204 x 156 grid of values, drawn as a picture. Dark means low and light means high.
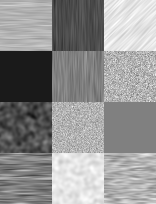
It is made of 4 by 3 panels. Panel 1,1: high, streaked across, faint in contrast. Panel 1,2: low, streaked downward, faint in contrast. Panel 1,3: very high, slanting up to the right, faint in contrast. Panel 2,1: very low, flat. Panel 2,2: middling, streaked downward, faint in contrast. Panel 2,3: high, fine-grained. Panel 3,1: low, blotchy. Panel 3,2: high, fine-grained. Panel 3,3: middling, flat. Panel 4,1: middling, streaked across. Panel 4,2: very high, blotchy, faint in contrast. Panel 4,3: high, streaked across.
